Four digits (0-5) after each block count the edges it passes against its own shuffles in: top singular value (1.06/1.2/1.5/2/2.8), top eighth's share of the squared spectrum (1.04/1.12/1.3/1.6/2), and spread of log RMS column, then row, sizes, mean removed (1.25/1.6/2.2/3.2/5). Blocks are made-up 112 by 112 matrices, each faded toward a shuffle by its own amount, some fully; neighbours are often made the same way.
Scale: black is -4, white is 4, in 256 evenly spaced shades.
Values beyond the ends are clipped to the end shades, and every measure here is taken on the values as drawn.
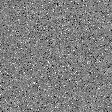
0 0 0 0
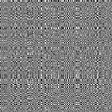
5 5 4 4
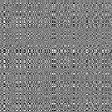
5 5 4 4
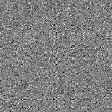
4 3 2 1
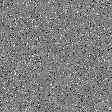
0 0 0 0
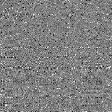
4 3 1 2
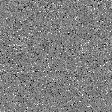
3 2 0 1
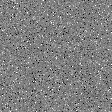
0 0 0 0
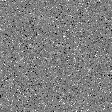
1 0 0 0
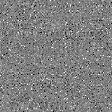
4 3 2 2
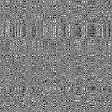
5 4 3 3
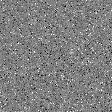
2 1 0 0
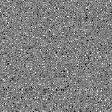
4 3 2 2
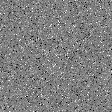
0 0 0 0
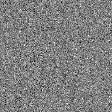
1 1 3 0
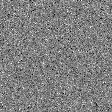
0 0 0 0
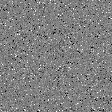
2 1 1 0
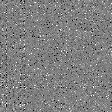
3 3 2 1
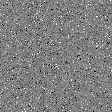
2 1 0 0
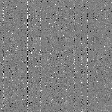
4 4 3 1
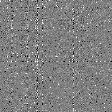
4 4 3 2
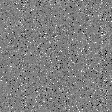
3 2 1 1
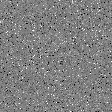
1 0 0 0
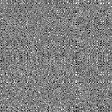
5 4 3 3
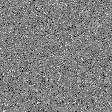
2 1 0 0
